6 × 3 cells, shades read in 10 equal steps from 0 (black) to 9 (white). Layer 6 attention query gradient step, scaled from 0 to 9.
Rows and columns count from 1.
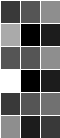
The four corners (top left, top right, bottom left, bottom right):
2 5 5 2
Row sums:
10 7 11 10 9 8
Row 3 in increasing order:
3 3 5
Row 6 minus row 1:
3 -2 -3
